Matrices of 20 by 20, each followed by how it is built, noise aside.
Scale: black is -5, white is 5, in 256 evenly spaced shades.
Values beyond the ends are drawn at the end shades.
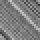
Toeplitz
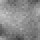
smooth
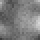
smooth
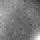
smooth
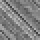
Toeplitz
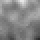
smooth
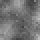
smooth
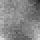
smooth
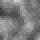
smooth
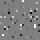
sparse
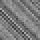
Toeplitz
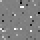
sparse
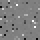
sparse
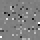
sparse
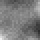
smooth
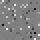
sparse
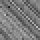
Toeplitz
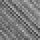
Toeplitz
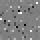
sparse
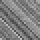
Toeplitz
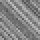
Toeplitz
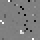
sparse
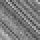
Toeplitz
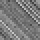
Toeplitz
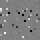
sparse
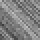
Toeplitz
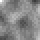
smooth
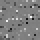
sparse
